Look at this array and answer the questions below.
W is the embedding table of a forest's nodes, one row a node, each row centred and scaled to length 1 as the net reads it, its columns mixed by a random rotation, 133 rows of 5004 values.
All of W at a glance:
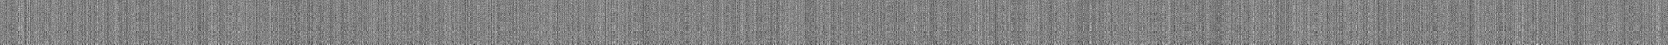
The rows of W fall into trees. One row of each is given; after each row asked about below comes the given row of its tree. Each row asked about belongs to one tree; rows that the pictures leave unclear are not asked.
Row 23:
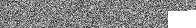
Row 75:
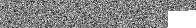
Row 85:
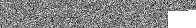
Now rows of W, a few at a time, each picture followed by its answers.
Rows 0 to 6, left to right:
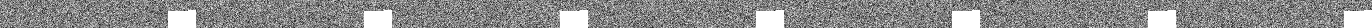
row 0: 85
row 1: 23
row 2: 75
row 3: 75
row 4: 85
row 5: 75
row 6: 75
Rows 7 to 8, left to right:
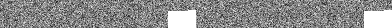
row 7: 23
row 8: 85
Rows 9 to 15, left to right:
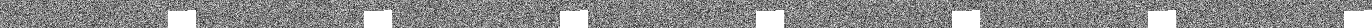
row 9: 75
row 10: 23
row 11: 85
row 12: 75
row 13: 85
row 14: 75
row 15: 85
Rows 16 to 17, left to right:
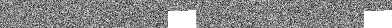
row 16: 85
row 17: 75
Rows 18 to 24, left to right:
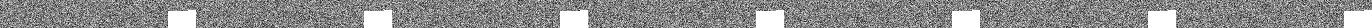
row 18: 85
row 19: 23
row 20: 85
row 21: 75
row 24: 85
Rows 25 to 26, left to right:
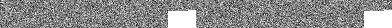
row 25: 85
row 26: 85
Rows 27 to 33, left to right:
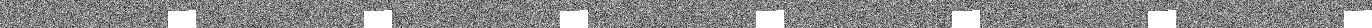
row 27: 85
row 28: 75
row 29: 23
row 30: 23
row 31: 85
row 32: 85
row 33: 75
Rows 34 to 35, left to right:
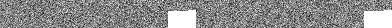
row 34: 85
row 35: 23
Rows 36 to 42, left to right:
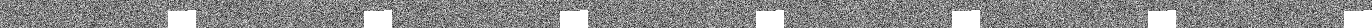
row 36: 75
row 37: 85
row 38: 85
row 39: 75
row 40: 75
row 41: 75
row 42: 75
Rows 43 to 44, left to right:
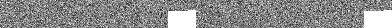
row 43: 85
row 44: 75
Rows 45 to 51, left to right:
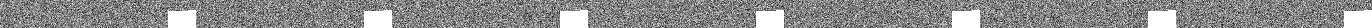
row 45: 75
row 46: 75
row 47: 85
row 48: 85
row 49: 23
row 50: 85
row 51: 75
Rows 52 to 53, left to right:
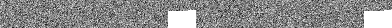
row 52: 75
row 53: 85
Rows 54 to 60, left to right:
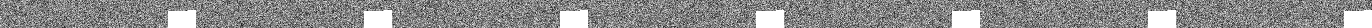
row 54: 75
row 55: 75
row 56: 85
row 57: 23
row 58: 75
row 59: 75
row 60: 75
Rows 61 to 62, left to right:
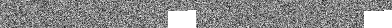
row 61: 75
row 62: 85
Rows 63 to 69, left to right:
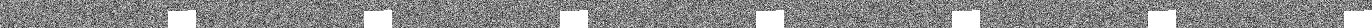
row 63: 75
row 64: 23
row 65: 75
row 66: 23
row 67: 85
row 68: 85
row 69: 85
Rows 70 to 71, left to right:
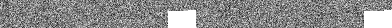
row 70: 75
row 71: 85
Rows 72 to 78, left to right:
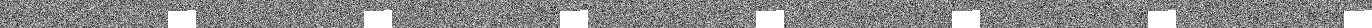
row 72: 23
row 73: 75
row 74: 85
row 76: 85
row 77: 85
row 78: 85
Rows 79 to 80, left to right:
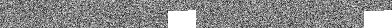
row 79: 85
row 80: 75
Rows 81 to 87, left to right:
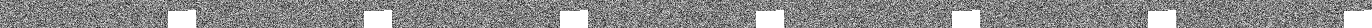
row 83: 85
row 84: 23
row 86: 85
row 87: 85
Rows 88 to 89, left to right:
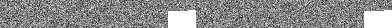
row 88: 23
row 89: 85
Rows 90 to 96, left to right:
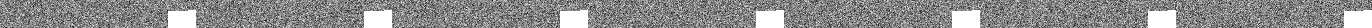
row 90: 85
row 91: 85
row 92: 85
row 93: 75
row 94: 75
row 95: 75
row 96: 75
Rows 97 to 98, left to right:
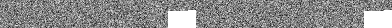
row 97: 75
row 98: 75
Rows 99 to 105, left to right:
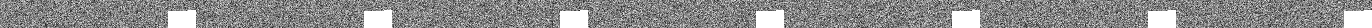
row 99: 75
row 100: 23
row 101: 85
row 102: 85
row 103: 85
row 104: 75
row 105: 75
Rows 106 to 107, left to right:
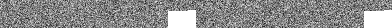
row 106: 75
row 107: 23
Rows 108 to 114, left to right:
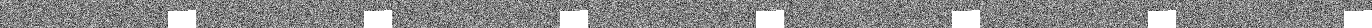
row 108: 85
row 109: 75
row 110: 75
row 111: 85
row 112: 75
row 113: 75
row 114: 75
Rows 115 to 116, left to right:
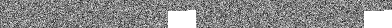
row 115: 23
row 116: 85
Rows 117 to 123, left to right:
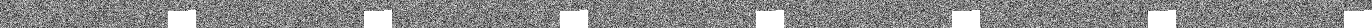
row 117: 23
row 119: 23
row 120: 75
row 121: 75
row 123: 85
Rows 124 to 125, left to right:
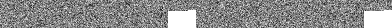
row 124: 85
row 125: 85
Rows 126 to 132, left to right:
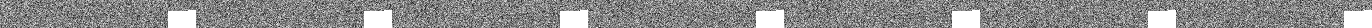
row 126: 85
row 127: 85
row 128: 85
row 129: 85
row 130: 85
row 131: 23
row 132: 23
